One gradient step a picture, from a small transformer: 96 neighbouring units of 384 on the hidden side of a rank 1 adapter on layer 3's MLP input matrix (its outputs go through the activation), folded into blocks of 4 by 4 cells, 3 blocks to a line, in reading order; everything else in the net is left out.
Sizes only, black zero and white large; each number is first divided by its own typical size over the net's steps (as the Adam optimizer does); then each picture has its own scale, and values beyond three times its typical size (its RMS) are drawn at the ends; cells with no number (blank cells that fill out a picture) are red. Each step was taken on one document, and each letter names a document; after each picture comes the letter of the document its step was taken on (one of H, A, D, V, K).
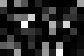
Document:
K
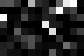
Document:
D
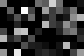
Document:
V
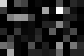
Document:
K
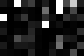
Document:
D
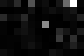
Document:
D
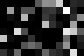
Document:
V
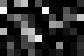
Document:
K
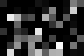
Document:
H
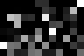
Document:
H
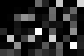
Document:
H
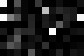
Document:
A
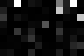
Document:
D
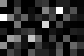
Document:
A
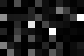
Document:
A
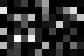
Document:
K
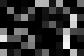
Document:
V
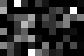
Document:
K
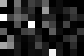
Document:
A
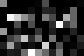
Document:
H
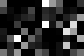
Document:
V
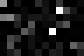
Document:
A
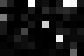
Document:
D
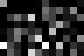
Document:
H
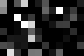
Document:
K
